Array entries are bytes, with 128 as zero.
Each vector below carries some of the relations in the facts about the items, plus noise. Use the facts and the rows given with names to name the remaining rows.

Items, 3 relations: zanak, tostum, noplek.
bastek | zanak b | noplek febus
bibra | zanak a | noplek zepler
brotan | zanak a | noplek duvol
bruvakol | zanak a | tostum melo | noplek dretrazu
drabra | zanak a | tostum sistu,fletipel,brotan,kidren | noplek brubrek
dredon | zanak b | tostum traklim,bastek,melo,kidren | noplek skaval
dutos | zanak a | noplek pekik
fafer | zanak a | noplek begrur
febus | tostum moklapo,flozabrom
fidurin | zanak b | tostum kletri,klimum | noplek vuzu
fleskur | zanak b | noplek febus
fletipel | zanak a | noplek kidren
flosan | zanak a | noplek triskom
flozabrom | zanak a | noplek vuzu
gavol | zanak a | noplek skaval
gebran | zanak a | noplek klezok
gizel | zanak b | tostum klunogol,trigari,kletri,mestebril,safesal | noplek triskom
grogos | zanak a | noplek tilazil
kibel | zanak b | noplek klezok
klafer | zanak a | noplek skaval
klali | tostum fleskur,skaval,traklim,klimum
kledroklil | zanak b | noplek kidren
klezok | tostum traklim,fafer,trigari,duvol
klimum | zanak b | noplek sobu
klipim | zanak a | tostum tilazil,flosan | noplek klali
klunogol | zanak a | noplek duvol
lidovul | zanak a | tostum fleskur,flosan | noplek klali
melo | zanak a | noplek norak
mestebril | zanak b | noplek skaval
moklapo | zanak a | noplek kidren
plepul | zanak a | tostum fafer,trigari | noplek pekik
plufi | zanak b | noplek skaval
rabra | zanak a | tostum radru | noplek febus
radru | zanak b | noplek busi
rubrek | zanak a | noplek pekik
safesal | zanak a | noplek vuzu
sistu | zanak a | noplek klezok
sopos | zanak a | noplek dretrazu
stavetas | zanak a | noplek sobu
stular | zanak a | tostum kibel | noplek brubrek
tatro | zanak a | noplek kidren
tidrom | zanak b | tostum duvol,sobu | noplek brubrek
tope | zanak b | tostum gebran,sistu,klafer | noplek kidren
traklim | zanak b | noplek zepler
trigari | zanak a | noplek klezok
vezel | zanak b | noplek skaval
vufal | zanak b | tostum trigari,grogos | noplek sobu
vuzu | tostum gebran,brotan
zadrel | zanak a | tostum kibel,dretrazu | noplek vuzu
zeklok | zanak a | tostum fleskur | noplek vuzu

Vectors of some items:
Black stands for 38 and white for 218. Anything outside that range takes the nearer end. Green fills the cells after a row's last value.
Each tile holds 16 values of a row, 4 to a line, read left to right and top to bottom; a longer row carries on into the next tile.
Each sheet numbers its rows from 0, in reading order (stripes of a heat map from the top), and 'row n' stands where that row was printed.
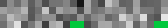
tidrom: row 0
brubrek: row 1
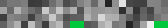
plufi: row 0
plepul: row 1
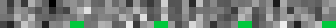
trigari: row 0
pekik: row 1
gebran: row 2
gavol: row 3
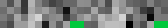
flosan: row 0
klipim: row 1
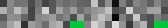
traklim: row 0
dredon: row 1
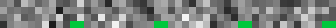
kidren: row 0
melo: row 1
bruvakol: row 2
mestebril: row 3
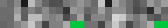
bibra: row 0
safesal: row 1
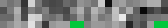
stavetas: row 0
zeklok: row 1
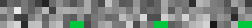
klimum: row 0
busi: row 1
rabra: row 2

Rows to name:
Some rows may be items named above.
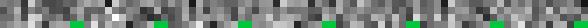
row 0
stavetas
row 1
zadrel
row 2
klafer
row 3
drabra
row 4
duvol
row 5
moklapo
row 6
tidrom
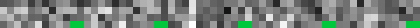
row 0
gizel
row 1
fidurin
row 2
klezok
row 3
melo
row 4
flozabrom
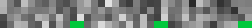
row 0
duvol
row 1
sobu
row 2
fafer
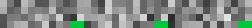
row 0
dretrazu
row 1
febus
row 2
skaval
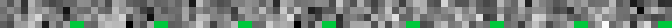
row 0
flosan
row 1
klipim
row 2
klunogol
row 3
lidovul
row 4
skaval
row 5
tilazil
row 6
safesal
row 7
vufal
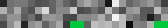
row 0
kledroklil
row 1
stular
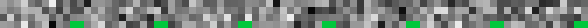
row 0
vuzu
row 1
tope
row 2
brubrek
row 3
zeklok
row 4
flosan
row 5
fidurin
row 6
kibel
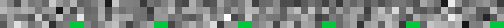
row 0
klali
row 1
brotan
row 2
kletri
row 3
radru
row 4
bastek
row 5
stular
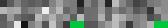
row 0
fleskur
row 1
grogos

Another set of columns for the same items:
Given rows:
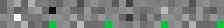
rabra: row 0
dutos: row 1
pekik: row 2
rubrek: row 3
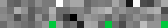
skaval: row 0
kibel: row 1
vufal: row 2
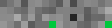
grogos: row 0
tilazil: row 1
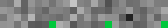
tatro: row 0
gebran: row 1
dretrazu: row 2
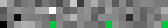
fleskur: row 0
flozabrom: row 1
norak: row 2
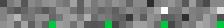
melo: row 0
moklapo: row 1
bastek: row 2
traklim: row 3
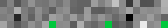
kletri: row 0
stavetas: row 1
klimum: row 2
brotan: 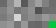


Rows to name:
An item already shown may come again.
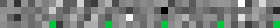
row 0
sobu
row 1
dredon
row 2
bruvakol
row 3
melo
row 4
zadrel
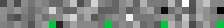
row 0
duvol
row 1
zeklok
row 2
rabra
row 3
stular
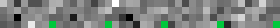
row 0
klimum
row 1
radru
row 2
kibel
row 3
klali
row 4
zeklok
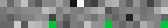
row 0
tidrom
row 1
vufal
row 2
radru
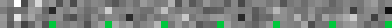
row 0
zadrel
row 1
duvol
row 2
brubrek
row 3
gavol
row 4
tilazil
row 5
fafer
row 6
klipim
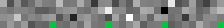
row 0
gavol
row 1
kledroklil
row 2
plepul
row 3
mestebril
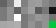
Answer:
drabra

